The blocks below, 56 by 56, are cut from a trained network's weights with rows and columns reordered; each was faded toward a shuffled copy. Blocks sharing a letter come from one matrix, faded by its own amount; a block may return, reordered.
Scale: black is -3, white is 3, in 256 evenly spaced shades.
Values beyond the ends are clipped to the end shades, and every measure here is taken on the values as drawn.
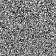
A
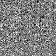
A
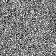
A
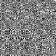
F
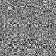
F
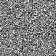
A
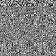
F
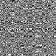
F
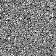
A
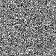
A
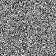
A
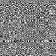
F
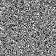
A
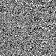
A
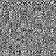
F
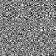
F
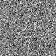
A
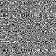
F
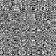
F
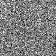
A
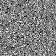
A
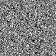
A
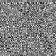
F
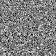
A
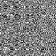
F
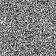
A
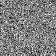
A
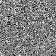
A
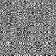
F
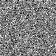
A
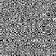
F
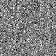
A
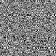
F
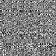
F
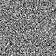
A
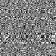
F
